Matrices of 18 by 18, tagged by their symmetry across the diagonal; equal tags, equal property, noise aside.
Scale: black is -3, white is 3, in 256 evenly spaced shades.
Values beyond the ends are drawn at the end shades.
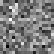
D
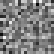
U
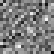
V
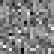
D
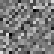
V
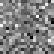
D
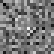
V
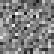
U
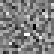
U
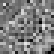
V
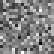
D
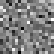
U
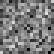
V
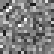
V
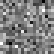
U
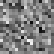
U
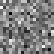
D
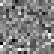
D
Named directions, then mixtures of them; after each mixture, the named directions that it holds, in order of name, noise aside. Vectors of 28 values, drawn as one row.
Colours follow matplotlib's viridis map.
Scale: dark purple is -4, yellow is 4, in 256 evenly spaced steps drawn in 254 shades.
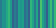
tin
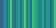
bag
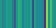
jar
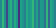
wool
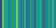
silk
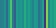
bag, jar, wool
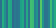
tin, wool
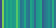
silk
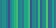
tin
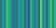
tin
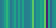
jar, tin, wool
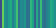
silk, tin, wool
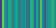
silk, tin, wool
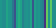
jar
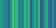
tin
